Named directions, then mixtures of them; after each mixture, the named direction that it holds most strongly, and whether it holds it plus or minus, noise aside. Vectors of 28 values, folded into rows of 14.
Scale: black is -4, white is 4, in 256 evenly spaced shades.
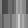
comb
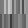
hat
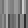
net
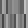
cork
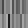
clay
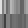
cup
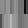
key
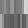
key, minus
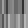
net, minus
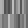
hat, minus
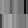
key, plus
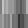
comb, minus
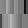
key, plus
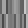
cork, plus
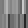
net, plus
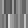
net, minus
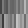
cork, plus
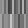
hat, minus
